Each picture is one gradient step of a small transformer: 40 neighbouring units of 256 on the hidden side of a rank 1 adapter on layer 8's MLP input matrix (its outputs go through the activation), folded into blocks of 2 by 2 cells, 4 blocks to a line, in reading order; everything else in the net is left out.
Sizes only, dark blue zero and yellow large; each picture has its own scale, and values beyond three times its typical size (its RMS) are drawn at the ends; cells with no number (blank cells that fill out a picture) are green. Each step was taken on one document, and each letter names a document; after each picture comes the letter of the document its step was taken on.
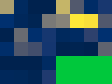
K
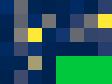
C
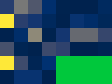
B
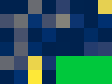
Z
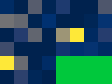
B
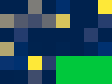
Z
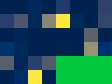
Z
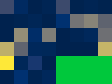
C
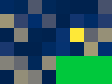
B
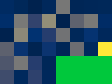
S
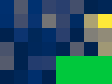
S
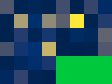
K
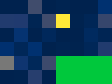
Z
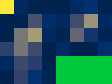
C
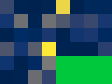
K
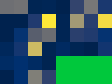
C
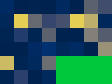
K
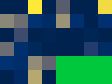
Z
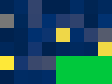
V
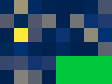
B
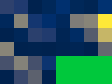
S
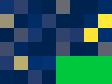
B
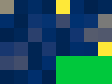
S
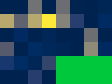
Z
